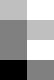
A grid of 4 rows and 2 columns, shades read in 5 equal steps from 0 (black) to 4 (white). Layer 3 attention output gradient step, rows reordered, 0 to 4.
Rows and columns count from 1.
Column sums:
7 13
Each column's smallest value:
0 2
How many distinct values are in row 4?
2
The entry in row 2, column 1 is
2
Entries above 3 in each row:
1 0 1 0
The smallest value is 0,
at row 4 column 1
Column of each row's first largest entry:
2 2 2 2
